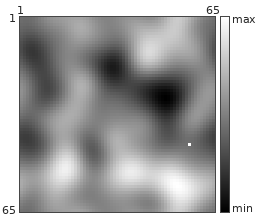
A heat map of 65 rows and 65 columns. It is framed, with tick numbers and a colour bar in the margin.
A single lone cell is far higher than the cells round it. The ninth with the lowest average is the middle right. The histogram is bell-shaped. The field is smooth, with broad soft blobs.
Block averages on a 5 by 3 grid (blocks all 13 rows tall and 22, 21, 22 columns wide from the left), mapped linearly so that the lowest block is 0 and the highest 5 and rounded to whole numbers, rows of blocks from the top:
1 2 4 | 1 0 1 | 2 2 0 | 3 3 2 | 3 3 5
